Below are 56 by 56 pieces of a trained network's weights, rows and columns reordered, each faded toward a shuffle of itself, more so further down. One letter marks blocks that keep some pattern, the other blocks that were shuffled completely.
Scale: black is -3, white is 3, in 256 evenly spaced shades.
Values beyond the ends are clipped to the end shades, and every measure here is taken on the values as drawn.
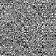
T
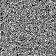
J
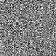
T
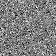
J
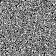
J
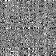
T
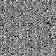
T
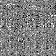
T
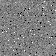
J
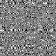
T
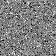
J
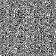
T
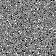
J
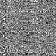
T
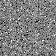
J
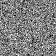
J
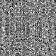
T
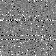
T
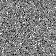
J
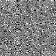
T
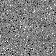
J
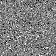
J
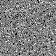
J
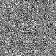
T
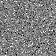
J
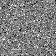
J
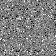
T
